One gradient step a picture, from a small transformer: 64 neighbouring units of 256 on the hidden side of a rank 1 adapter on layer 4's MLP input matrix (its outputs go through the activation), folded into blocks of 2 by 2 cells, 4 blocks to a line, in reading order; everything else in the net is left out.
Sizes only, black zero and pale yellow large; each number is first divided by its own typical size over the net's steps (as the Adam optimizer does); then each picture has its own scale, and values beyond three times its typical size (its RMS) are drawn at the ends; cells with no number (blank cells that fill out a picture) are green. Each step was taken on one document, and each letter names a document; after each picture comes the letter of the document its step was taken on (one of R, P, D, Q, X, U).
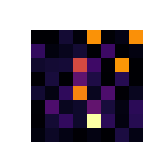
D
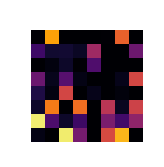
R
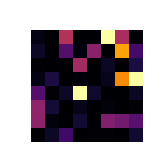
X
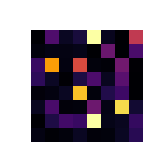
D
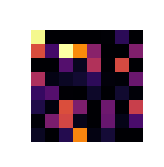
R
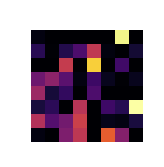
R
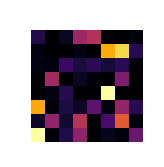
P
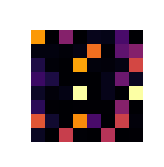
X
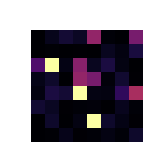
D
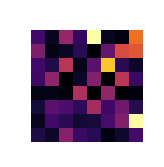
P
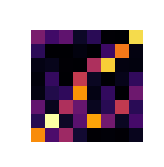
P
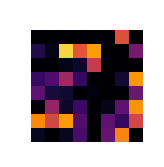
R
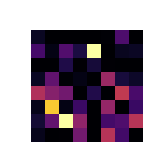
R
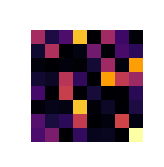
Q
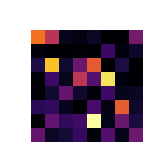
D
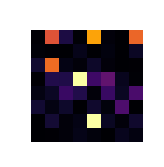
D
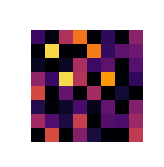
Q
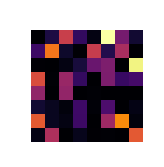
Q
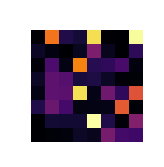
D
